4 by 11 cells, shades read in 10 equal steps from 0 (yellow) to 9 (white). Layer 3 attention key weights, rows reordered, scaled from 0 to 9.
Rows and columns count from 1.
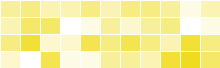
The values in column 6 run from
4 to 6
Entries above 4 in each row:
7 8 3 7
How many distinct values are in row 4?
9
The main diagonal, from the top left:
5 3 7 8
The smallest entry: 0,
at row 4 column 10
